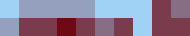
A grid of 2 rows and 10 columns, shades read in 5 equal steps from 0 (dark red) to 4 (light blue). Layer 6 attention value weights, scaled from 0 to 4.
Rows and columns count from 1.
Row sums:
31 15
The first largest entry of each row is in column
1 8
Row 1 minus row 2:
1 2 2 3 2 2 3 0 0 1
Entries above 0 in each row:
10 9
